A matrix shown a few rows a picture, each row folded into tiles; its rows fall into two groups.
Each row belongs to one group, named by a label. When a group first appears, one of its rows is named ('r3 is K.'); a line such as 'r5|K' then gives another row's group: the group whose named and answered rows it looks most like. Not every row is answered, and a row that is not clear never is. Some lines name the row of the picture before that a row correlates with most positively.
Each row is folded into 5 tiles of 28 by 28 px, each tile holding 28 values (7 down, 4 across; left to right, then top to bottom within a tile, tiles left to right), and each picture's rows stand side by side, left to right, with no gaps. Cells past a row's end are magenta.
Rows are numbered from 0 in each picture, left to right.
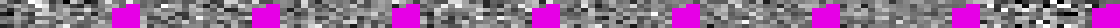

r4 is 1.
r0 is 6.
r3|6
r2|1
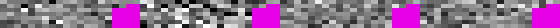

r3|6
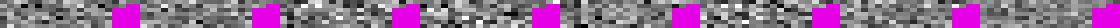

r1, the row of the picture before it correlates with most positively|2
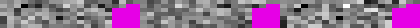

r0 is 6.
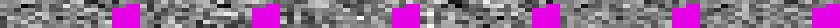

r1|1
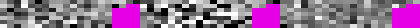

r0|1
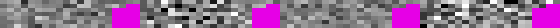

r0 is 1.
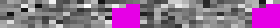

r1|6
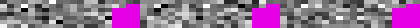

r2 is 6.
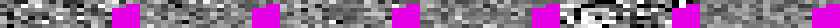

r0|6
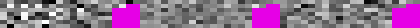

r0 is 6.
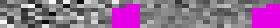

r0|6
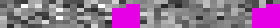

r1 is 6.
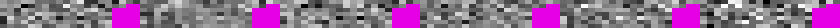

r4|6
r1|6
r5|6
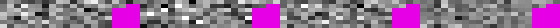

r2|6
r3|1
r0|6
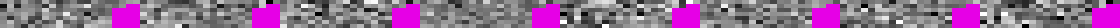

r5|1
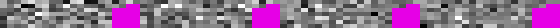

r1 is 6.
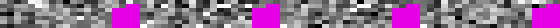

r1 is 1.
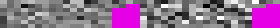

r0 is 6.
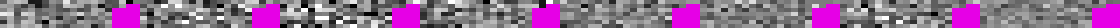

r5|1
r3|6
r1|6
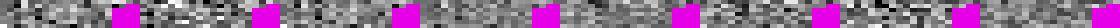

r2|1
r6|1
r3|1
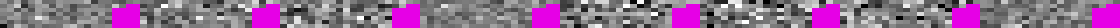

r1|6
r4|1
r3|6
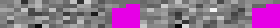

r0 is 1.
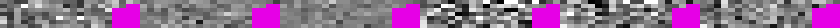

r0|6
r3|6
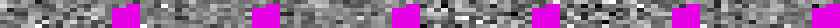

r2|6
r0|1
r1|1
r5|1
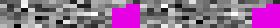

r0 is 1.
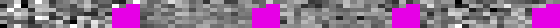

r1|6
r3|1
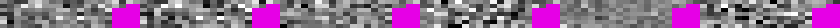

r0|6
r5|1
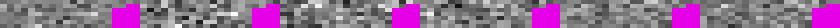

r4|6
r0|1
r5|6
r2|6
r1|1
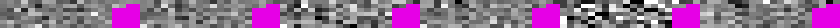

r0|1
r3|1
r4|6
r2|1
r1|1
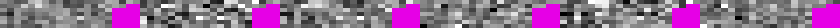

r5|1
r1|6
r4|6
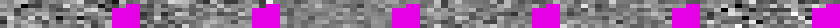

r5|1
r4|1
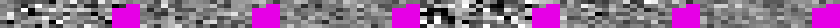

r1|1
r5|6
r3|6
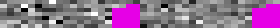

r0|1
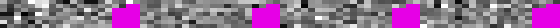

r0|6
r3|1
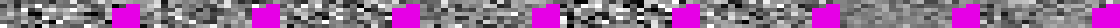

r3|1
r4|6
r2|6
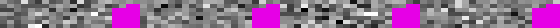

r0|1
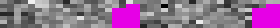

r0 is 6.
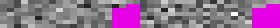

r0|1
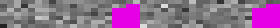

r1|1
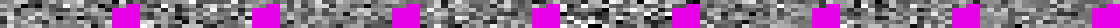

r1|1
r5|6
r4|1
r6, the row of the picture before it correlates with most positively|1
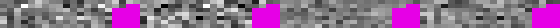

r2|1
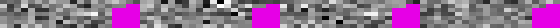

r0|1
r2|1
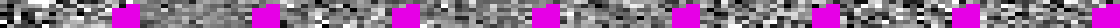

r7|6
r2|1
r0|6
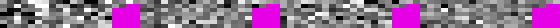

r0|6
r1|1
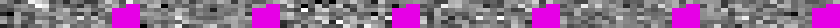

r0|6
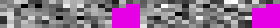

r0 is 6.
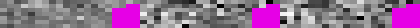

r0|6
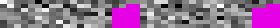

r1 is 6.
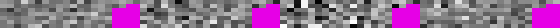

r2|1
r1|1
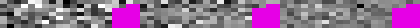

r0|6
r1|1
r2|6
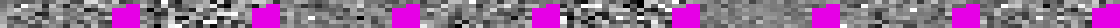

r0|6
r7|6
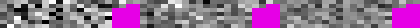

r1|6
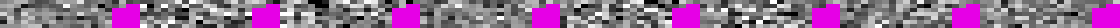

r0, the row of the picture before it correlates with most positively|2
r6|1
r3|6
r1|1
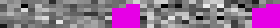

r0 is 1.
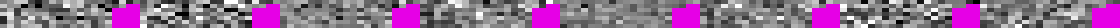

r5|6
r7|1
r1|6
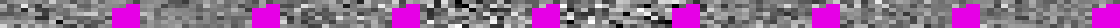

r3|1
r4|1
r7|1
